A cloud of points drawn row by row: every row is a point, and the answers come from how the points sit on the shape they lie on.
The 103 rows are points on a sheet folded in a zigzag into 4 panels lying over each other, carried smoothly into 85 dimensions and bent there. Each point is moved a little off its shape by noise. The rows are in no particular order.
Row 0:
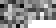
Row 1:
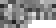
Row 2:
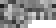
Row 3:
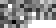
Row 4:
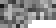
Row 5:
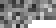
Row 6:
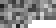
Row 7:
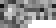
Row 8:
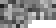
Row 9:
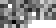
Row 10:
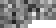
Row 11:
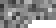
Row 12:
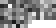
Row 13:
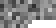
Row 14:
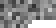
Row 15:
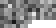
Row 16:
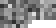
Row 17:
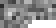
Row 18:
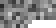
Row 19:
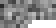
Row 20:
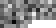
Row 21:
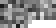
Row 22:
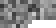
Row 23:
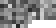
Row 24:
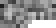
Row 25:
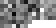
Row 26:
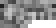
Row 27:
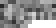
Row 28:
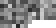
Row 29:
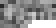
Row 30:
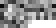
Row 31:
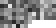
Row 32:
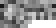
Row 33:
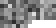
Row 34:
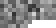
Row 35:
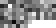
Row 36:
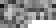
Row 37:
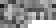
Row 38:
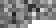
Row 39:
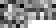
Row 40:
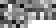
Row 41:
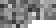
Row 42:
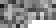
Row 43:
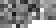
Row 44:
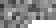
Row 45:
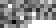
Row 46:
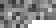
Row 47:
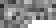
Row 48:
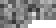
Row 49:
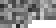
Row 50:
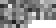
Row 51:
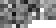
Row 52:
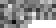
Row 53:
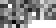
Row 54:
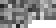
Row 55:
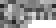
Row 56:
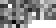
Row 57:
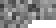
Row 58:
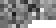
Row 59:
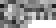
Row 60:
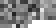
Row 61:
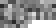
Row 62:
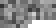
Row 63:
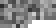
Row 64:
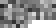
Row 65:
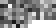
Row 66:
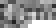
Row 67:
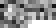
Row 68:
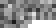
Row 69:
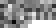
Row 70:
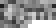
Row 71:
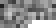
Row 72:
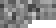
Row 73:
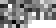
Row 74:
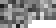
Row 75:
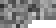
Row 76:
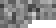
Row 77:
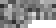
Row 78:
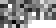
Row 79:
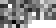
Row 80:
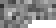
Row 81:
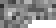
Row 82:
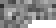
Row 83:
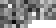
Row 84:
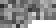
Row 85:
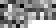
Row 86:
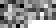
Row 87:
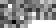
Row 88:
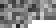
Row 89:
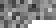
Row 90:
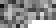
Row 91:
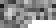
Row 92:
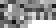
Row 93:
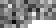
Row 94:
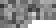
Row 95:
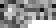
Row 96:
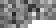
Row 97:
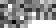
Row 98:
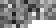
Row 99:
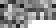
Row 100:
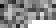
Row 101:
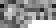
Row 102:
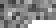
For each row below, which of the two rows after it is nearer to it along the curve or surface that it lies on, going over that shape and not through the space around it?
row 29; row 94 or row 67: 67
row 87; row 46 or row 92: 92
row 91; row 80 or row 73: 80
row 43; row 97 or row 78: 78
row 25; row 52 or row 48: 48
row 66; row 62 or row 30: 30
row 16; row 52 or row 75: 75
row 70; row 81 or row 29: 29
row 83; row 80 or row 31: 31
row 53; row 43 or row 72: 43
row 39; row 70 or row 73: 73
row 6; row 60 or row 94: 60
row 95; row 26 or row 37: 26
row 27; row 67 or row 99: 67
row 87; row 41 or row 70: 70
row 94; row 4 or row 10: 10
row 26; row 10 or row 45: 45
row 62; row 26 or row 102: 102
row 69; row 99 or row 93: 93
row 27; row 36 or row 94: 36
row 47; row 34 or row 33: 34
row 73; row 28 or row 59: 28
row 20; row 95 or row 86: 95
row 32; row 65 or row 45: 45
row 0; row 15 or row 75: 75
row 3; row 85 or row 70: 70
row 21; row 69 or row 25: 25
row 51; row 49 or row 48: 49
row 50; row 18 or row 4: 4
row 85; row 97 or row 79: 79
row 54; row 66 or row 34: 34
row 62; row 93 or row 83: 93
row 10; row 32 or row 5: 32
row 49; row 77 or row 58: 58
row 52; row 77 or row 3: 3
